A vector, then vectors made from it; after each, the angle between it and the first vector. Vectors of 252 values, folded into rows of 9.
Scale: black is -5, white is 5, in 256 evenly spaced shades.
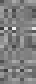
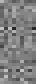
nearly opposite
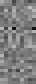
nearly opposite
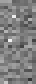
partly opposed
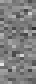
partly opposed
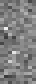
orthogonal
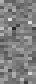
partly opposed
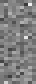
orthogonal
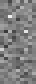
orthogonal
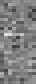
partly aligned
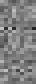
nearly opposite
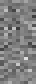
partly aligned
